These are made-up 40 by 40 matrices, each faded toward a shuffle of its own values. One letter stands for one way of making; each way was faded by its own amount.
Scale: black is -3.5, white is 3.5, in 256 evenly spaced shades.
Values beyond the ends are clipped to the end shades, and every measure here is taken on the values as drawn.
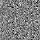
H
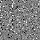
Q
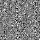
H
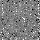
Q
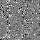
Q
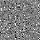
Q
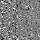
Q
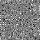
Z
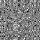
Z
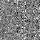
H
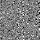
H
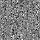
H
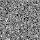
H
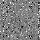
Q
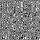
Z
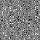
Z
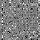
Z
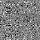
Z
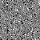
Q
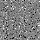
Q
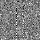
H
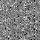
Q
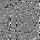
Q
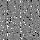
Q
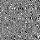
Z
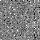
Q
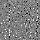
Q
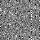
H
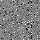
Q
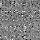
Z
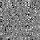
Z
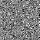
H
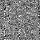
H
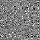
Z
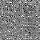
Z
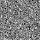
H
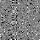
Q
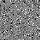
Q
